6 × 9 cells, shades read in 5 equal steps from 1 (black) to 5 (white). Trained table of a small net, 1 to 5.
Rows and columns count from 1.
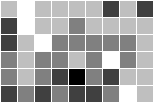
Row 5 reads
3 4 3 2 1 3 2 4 4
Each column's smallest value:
2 3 2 2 1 2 2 3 2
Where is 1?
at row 5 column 5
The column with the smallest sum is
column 1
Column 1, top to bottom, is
4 2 2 3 3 2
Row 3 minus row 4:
-1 0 2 0 -1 0 -2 0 0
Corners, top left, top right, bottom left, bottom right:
4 2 2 4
